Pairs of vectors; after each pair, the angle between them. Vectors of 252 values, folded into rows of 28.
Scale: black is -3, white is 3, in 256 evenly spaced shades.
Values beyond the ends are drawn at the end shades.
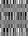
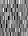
orthogonal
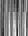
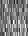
partly aligned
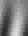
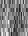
partly opposed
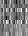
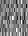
partly aligned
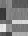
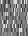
orthogonal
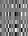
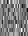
partly opposed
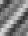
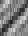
nearly opposite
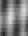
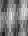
nearly parallel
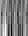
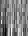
nearly opposite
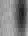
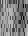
partly aligned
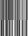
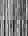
nearly opposite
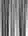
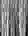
nearly opposite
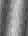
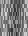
partly opposed
